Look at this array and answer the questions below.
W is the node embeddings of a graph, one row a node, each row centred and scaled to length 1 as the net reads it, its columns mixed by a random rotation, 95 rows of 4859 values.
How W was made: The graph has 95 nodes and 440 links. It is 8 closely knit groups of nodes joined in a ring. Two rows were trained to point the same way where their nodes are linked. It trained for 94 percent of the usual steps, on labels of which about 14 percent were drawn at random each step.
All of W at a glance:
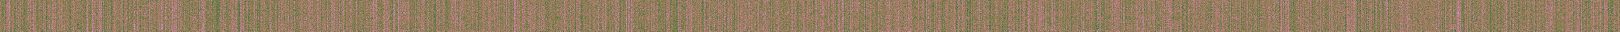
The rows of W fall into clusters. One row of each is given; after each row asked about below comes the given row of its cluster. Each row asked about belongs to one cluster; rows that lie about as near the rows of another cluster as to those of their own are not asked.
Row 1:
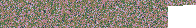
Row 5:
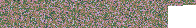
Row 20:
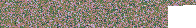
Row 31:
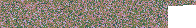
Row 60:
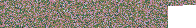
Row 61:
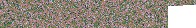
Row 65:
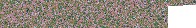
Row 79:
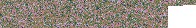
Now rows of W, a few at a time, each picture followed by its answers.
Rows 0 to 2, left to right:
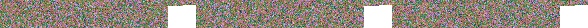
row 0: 20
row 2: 31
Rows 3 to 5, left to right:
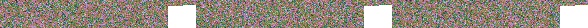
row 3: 61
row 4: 60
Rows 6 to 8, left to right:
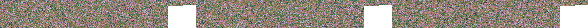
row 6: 61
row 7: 31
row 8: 5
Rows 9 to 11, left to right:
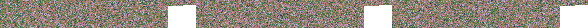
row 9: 20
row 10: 5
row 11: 65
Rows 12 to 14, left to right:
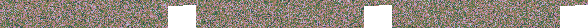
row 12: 5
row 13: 31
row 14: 60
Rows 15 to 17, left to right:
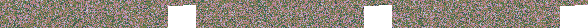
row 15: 65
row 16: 31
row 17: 79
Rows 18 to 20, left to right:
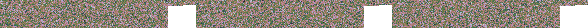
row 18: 5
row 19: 65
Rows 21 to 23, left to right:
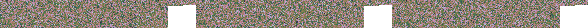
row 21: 1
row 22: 1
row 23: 5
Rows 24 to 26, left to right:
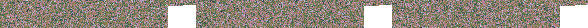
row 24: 65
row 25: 61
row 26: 79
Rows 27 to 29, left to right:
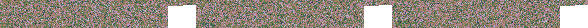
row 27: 5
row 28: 5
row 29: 31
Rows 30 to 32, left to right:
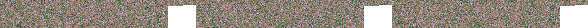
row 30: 60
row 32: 31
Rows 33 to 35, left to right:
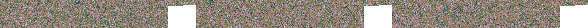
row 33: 1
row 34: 61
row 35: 79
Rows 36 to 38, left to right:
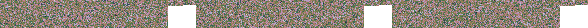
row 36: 60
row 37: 60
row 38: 65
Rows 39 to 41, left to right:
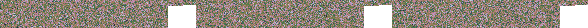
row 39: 61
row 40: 79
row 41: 61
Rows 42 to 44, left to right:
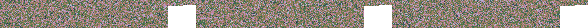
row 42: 5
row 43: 1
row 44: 61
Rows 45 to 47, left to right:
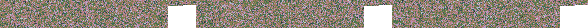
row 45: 65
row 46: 31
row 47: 79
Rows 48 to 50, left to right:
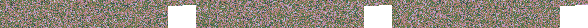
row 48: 60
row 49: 5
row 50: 1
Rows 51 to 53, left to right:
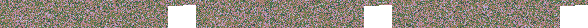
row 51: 1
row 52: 1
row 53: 5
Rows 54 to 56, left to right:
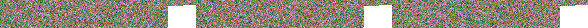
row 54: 20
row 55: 20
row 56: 1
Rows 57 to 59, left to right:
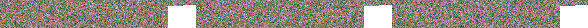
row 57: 20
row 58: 60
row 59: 5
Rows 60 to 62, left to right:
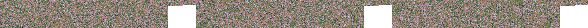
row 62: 79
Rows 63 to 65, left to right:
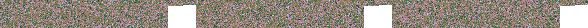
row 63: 5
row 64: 31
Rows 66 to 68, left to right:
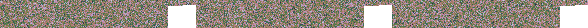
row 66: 31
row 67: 79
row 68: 1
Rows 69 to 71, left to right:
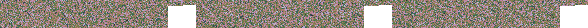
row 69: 61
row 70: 60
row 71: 5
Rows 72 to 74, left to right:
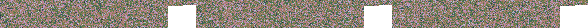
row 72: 79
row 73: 31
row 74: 79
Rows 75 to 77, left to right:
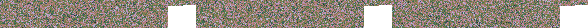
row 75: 1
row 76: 79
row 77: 20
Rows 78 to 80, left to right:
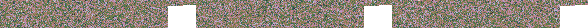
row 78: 65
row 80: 65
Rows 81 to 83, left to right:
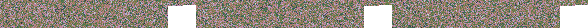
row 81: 31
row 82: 79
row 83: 60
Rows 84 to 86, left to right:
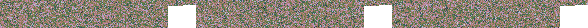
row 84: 79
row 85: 79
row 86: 79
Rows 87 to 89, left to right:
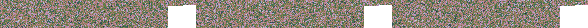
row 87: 1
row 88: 60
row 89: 1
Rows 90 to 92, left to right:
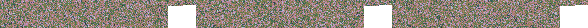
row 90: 61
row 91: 65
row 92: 60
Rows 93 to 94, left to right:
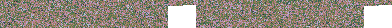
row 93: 61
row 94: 31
